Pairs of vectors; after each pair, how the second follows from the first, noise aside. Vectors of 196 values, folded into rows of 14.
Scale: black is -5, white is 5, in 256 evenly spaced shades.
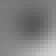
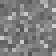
shuffled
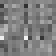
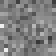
shuffled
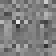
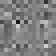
negated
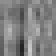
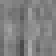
shrunk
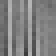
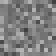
shuffled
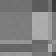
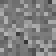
shuffled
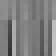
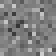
shuffled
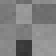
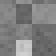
negated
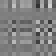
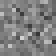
shuffled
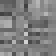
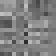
negated
